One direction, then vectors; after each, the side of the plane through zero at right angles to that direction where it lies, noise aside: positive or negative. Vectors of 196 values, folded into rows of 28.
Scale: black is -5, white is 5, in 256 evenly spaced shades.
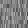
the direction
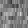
positive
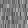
negative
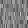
positive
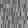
negative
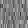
negative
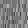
negative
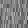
positive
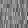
positive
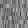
negative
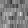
positive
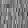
positive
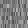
negative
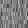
positive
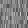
positive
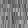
negative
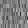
negative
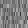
negative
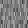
positive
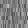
negative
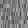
negative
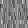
negative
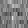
positive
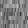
negative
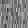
negative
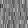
negative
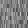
positive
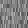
positive
